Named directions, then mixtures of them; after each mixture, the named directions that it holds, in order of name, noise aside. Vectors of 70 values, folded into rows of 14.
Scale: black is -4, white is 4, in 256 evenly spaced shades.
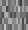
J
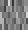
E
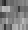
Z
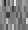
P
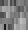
P, Z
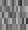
E, J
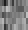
E, Z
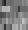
Z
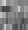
Z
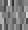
E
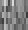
E, Z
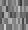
J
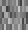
J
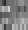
Z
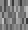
E, J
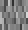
E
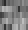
Z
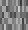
J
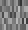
E, J
